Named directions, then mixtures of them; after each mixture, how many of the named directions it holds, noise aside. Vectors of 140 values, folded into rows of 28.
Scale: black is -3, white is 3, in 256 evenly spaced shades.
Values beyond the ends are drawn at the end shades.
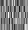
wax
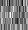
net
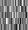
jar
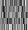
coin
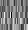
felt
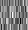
two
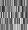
two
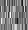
three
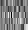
two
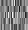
two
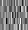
one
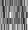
two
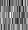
one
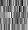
two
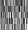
three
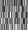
three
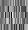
three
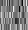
one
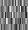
one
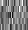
two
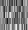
three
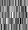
two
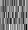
two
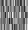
three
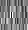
three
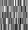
two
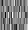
two
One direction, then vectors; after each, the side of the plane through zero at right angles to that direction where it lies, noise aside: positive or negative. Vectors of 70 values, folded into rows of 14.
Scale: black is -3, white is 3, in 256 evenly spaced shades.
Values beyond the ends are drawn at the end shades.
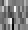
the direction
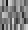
negative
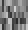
positive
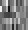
positive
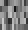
negative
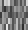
positive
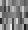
positive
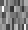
positive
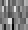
positive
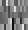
positive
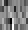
negative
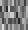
negative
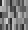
negative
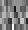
negative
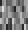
negative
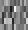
positive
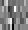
positive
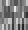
positive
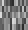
negative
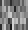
negative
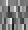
positive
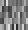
positive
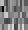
negative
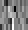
negative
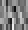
negative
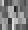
negative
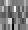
positive
